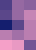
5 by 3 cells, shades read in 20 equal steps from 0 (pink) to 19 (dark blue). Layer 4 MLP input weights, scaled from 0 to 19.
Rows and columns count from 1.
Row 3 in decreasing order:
19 13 5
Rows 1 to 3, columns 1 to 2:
14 8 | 13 8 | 19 13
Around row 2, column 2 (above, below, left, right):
8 13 13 4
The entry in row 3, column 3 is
5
